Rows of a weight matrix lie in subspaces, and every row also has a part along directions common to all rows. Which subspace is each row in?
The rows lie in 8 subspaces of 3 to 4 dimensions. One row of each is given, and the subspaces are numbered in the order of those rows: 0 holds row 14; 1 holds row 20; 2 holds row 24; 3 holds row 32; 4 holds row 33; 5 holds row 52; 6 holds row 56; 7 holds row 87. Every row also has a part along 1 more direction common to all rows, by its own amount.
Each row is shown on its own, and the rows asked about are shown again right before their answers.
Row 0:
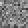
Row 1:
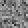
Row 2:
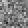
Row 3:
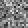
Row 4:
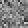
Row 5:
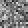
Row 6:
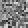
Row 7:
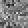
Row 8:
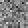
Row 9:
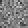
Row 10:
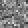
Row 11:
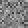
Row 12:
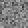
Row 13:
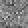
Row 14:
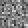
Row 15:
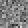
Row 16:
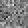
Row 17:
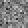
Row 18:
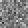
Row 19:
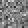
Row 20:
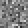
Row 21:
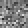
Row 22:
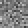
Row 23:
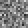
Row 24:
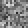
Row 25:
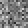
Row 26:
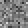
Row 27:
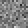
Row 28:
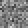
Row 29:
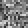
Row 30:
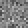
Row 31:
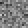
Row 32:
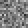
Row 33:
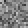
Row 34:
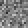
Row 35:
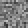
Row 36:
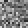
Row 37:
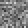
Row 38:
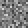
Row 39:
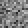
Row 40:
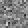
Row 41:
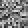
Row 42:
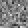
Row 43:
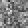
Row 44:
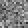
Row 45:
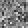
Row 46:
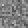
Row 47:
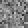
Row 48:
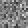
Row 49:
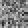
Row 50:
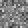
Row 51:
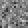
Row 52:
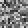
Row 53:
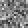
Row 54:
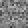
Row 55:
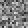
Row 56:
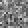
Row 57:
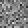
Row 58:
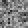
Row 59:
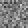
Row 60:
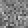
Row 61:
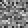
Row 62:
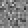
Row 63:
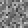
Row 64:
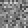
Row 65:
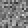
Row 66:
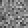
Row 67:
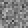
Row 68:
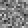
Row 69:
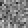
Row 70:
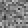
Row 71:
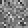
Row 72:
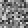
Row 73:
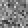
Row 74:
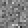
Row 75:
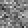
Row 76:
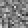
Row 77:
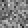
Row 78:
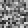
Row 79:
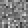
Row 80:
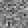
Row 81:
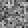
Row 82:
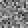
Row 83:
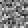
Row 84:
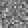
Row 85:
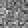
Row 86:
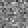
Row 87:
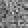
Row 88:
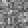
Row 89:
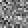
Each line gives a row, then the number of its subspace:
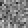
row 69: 3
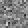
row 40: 7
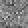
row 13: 2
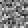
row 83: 3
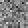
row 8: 6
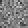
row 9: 4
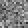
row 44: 7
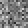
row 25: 3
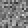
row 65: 5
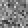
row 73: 6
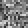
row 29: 2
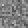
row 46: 0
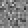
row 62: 1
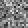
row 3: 7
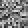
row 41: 4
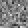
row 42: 1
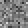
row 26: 6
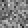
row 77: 6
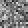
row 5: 7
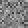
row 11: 4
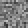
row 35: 5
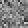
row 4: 4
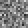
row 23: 3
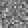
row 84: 0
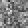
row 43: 6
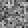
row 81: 2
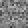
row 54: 1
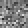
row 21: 7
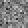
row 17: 6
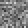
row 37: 5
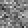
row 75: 5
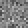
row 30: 1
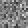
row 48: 5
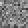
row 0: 3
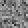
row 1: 0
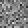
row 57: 5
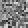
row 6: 5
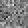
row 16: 2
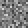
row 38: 1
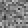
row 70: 7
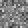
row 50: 1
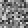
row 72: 4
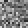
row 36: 4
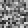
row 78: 7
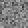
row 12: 0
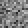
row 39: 7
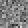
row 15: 1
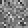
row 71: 4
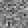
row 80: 7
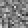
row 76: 0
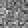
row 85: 7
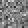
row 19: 4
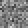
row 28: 1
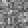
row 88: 6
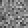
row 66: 4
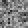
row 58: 6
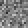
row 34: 3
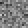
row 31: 3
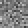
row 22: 4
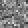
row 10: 0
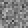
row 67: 0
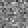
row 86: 0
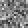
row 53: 6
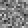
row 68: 3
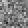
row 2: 6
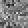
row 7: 2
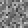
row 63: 3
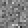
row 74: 1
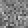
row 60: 2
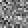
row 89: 2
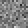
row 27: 5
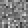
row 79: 1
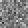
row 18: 4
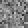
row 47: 4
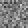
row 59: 5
